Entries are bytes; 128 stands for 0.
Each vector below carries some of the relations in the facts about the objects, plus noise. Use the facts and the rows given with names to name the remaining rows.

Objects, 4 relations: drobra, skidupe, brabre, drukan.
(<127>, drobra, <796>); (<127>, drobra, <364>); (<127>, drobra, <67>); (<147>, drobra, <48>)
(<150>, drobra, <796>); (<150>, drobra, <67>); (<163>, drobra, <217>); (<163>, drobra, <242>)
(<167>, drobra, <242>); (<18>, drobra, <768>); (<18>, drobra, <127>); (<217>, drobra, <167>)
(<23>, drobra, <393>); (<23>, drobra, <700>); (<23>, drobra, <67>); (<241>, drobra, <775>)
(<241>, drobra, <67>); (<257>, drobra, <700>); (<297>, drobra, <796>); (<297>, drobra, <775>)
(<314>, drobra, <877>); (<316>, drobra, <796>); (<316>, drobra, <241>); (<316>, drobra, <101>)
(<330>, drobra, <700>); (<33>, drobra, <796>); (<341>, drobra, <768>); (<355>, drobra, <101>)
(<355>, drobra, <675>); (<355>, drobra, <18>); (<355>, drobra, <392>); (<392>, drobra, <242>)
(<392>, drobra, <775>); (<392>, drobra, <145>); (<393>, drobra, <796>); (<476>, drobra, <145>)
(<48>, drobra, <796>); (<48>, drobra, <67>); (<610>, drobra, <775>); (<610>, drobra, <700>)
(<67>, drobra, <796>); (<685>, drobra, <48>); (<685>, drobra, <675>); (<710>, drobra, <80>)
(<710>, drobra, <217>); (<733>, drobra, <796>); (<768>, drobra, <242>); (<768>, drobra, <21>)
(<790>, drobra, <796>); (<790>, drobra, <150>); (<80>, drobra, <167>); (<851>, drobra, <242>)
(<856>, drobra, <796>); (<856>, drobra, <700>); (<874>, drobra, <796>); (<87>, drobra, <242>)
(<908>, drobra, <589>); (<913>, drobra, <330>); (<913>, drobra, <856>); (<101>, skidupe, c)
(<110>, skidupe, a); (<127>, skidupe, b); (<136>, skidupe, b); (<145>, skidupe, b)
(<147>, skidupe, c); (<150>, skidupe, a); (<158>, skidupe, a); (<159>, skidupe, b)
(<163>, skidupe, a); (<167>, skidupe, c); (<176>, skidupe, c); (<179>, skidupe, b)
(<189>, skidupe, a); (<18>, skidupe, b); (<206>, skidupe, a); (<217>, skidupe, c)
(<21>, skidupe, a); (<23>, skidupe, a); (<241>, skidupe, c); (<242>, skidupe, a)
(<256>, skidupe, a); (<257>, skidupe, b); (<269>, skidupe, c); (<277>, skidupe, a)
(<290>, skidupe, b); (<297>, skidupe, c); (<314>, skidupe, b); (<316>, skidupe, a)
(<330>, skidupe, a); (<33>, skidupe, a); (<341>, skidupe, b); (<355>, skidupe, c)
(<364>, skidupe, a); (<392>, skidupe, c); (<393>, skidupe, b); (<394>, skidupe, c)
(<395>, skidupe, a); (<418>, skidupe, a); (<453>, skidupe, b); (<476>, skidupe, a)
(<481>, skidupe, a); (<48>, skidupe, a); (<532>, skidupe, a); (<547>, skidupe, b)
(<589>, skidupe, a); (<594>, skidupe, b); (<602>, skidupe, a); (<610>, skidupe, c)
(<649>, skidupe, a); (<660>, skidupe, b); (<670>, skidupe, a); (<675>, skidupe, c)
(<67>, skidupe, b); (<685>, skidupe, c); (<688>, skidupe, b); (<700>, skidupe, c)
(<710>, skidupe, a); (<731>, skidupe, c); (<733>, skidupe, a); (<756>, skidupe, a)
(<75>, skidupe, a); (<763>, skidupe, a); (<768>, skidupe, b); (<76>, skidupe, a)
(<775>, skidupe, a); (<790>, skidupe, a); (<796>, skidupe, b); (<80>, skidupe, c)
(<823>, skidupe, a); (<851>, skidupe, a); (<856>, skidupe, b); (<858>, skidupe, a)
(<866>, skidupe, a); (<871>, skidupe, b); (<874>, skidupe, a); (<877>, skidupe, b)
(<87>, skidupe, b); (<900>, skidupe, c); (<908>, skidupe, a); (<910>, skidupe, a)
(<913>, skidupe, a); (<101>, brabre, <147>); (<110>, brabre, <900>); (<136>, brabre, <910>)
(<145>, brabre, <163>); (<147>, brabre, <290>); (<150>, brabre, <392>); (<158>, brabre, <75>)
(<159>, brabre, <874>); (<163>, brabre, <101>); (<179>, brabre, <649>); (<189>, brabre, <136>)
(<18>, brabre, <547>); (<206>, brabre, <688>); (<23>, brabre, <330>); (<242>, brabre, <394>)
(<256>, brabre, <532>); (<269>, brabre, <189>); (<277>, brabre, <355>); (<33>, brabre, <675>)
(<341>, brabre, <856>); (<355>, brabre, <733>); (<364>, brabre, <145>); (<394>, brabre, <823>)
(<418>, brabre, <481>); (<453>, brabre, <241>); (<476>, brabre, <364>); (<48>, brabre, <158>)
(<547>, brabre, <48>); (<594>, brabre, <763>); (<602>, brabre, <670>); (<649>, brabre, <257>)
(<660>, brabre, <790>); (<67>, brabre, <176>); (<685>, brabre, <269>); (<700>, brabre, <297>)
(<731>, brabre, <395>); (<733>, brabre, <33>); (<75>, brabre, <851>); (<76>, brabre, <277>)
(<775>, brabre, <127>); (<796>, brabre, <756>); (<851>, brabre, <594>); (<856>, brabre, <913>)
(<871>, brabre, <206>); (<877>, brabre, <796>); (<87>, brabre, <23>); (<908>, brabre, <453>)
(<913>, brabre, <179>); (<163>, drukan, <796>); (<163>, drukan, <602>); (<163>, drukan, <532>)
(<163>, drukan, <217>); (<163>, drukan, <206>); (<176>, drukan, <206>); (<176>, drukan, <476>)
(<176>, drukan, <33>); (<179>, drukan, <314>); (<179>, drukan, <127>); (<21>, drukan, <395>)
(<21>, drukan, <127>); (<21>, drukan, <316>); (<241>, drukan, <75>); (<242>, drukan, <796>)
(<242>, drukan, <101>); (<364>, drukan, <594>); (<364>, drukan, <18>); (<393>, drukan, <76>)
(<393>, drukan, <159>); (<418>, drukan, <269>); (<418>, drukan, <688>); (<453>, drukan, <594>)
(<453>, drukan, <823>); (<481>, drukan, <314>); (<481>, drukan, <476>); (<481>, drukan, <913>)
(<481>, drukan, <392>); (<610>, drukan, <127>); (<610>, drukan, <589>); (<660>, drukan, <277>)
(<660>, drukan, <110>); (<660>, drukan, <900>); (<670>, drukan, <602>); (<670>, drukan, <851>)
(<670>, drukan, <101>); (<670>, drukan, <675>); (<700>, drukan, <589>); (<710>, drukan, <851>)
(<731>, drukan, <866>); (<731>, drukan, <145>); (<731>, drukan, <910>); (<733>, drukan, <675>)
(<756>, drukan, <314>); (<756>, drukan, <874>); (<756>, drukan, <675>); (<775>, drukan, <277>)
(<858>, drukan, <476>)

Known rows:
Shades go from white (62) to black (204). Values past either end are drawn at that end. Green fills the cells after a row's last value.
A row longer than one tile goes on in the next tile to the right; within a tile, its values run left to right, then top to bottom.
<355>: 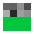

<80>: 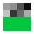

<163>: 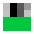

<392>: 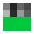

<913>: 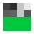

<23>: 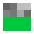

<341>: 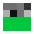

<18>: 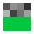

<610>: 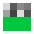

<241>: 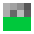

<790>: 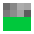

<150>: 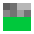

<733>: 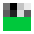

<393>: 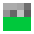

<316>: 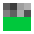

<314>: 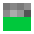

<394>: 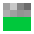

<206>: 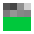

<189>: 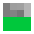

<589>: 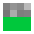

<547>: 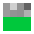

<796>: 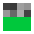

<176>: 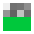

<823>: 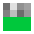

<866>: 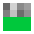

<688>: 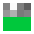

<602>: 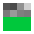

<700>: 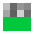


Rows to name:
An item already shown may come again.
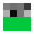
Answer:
<341>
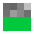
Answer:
<532>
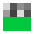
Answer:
<610>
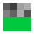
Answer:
<316>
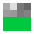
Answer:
<290>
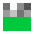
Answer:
<594>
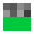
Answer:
<127>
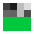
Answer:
<33>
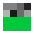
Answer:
<768>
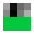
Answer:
<710>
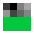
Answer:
<476>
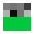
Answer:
<341>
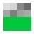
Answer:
<731>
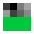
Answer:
<476>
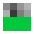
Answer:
<364>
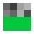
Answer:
<316>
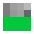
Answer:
<330>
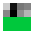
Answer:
<21>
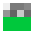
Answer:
<176>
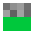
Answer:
<67>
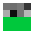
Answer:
<341>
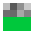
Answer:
<858>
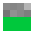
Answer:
<395>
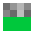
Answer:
<856>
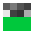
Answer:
<145>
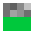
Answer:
<532>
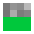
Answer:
<589>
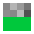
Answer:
<257>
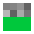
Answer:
<685>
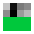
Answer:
<21>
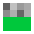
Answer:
<110>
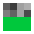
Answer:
<316>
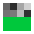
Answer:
<874>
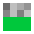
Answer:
<75>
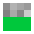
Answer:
<158>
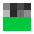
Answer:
<217>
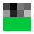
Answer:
<851>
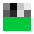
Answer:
<733>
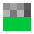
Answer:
<297>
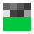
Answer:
<145>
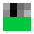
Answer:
<710>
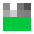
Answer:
<900>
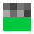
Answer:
<675>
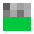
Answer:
<76>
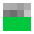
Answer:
<418>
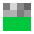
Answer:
<269>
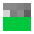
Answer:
<147>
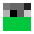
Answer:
<87>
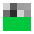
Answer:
<179>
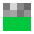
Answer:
<159>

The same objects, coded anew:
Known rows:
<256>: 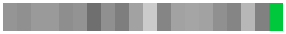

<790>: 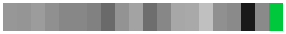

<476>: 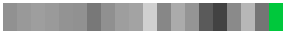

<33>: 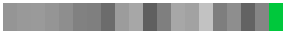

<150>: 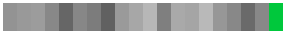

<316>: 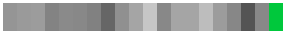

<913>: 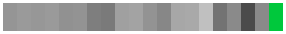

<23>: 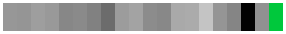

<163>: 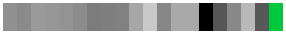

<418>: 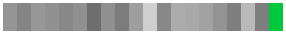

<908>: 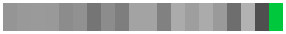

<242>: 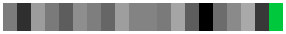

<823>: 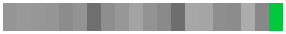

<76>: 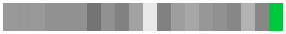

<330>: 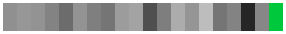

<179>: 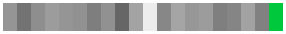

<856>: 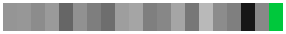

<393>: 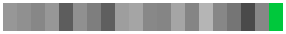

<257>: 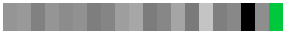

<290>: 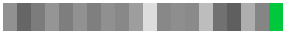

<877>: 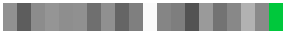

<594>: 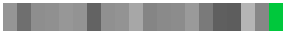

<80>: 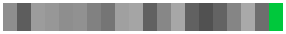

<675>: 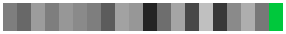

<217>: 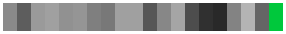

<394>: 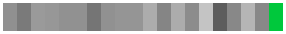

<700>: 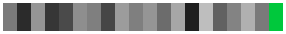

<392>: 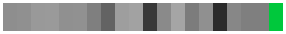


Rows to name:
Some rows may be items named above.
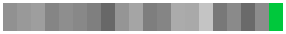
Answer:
<874>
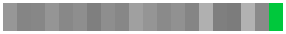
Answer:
<688>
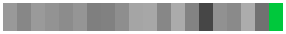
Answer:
<341>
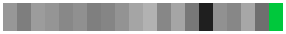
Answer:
<87>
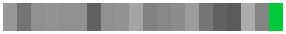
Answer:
<594>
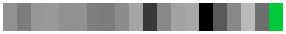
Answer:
<851>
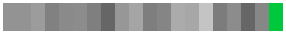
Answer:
<874>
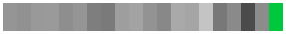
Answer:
<913>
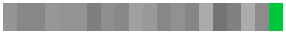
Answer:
<688>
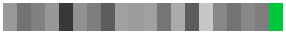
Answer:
<67>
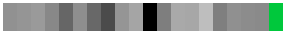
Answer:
<48>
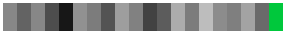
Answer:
<775>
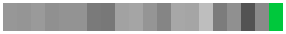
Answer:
<913>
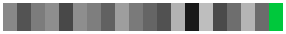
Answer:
<796>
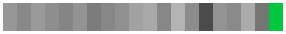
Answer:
<341>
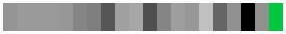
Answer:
<297>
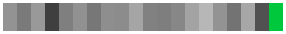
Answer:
<589>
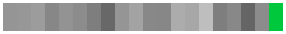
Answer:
<874>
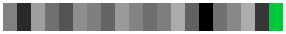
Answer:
<242>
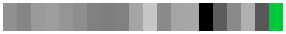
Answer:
<163>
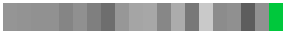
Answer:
<127>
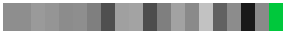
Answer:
<241>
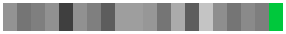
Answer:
<67>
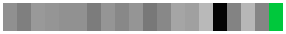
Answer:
<176>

